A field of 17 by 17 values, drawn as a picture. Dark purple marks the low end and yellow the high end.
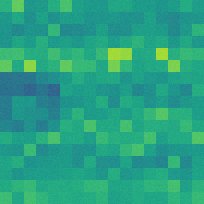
On average the colour sits 60% of the way up the scale. No row or column stands out. Horizontal stripes repeat 3 times down the table. The middle left is the ninth with the lowest average. An odd patch, lower than its surroundings, sits in the middle left.
